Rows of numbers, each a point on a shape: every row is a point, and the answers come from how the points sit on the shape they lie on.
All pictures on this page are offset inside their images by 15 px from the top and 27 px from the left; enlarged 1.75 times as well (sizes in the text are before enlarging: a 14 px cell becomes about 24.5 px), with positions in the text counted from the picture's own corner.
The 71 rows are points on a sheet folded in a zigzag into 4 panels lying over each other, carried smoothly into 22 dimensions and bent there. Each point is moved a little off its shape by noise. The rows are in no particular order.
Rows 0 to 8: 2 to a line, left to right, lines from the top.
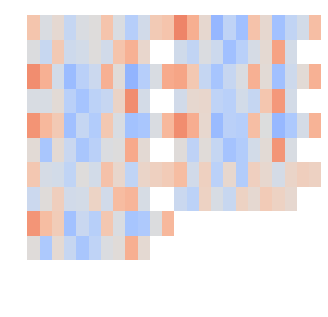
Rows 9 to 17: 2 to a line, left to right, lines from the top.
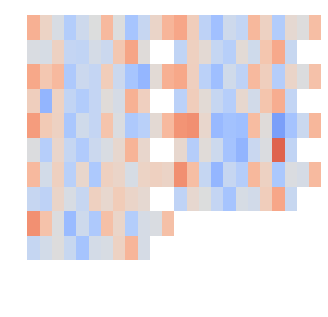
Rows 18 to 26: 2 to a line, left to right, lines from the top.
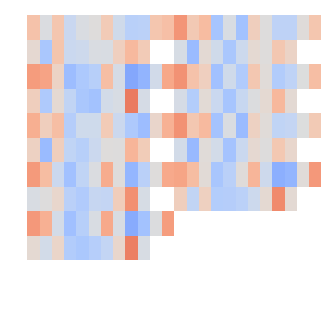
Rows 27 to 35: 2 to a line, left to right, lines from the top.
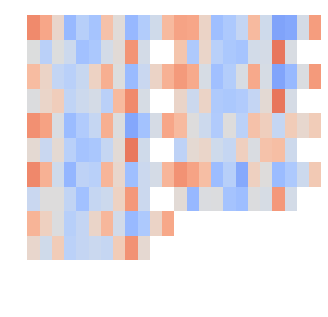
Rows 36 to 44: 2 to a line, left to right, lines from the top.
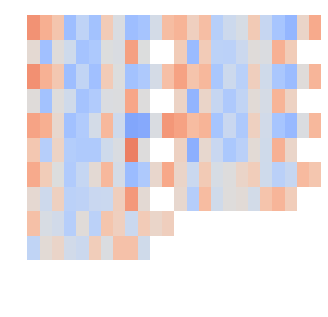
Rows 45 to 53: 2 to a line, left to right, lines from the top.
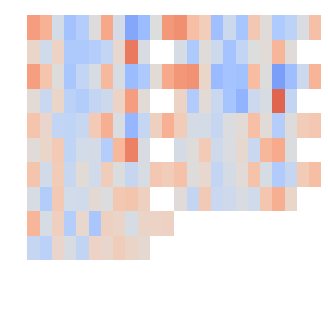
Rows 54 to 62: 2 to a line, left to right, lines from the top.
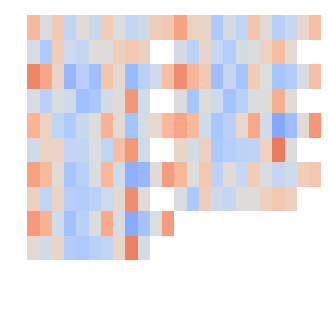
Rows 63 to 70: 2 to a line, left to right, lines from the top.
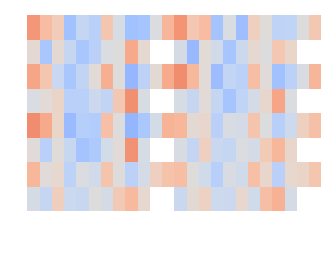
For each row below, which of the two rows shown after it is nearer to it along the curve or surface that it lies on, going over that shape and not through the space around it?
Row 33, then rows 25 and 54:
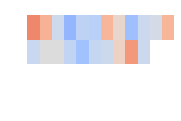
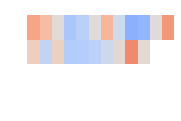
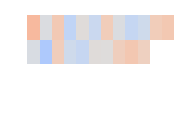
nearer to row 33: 25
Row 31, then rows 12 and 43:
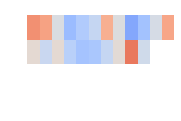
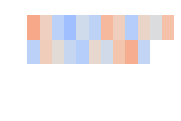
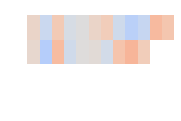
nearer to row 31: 12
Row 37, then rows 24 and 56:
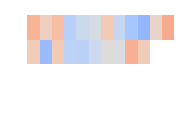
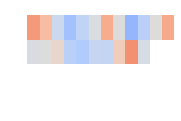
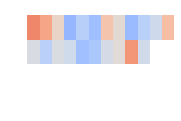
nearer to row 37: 56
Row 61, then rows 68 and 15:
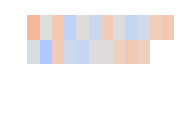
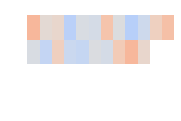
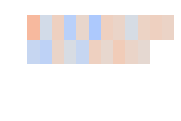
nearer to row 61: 15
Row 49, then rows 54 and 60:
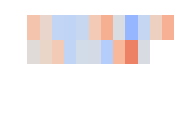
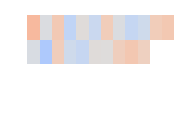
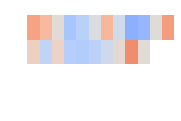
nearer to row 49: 60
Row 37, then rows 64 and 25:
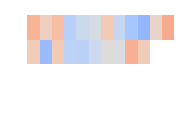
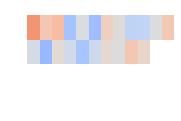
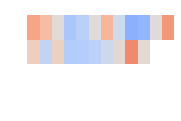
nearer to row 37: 64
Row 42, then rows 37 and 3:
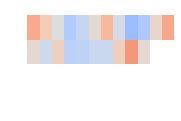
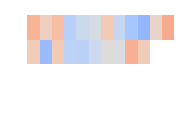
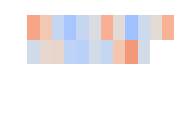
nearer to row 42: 3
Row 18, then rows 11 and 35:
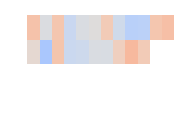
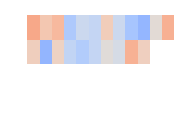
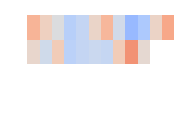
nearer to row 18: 11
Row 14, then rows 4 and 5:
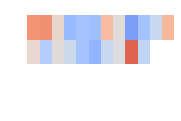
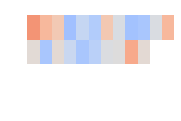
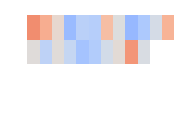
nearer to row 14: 5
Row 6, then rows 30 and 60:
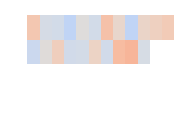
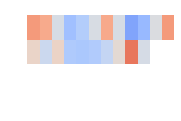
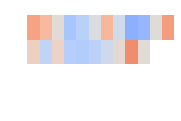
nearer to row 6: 60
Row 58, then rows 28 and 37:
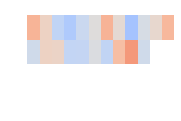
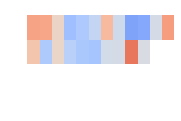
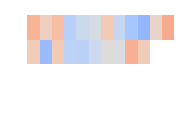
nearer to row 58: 28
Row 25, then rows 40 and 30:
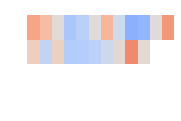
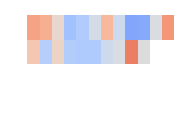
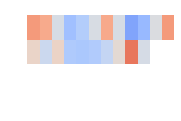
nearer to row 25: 40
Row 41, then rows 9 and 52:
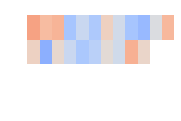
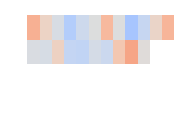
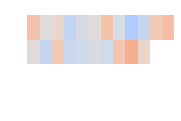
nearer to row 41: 52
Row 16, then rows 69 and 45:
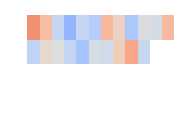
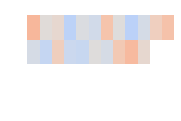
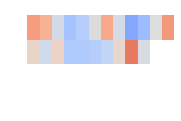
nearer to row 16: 45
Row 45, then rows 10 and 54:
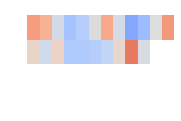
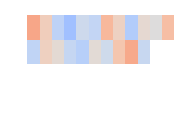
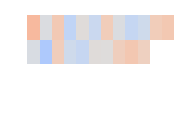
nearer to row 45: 10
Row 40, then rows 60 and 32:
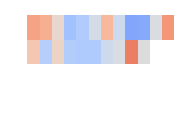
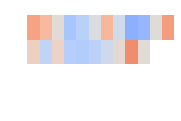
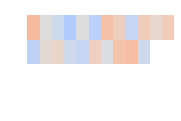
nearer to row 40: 60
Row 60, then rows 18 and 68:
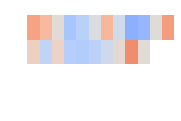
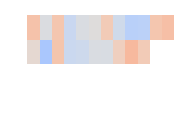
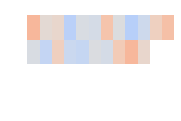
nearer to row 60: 68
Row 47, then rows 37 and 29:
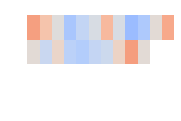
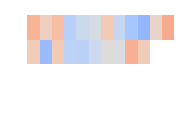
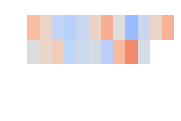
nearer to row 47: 29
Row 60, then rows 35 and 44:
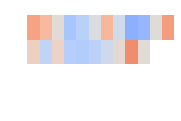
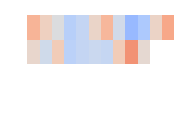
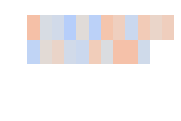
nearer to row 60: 35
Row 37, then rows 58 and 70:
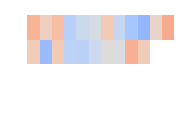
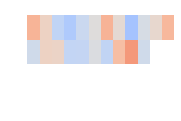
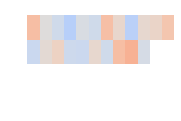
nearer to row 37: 70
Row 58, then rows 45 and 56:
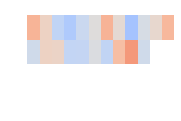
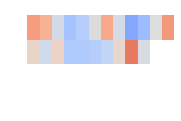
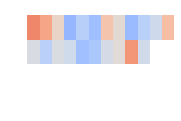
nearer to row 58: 45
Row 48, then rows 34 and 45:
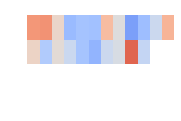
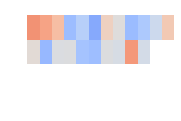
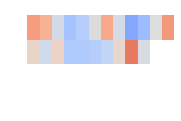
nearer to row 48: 45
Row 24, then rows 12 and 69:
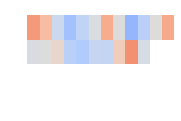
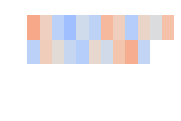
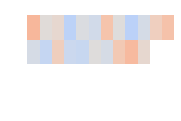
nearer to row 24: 12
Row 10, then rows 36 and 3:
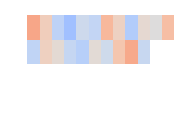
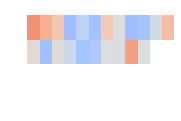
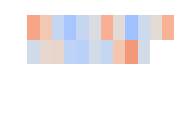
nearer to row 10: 3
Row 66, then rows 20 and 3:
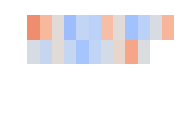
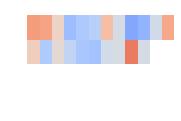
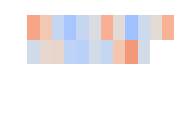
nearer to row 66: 20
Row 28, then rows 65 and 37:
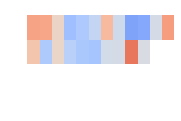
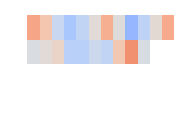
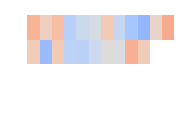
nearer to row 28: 65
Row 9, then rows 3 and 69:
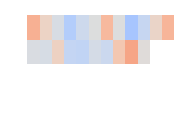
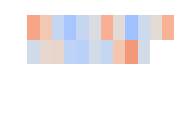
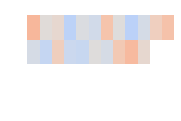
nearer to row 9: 69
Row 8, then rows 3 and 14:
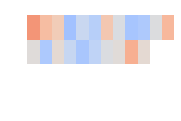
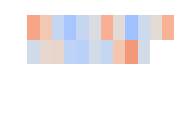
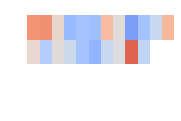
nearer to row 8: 14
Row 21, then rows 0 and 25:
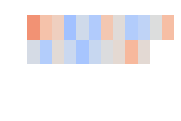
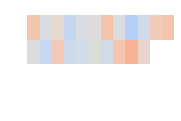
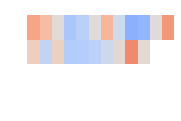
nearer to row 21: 0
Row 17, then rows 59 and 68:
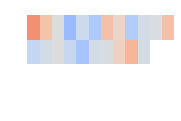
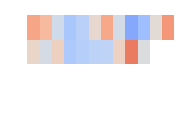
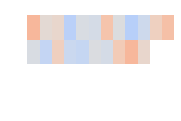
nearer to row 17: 68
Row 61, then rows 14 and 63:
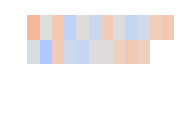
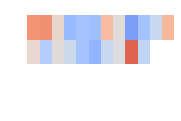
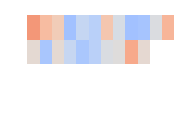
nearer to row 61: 63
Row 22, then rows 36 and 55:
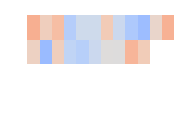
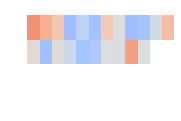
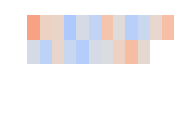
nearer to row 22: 36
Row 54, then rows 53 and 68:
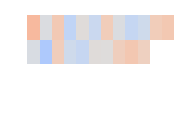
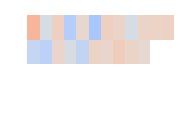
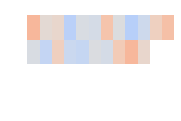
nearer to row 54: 53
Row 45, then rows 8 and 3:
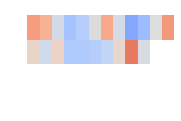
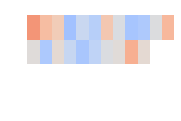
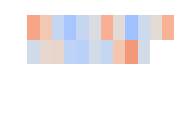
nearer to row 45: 3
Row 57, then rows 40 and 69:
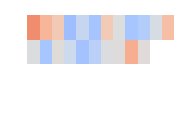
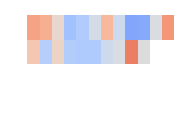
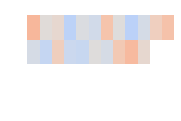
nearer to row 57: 69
